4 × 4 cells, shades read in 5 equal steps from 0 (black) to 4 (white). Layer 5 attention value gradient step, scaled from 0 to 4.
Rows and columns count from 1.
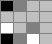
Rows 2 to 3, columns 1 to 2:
3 3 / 4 3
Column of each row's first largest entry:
3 1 1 3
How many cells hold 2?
3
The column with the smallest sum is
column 1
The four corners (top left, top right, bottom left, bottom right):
0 3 0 3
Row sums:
8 12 12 9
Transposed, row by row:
0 3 4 0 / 2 3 3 2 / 3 3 2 4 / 3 3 3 3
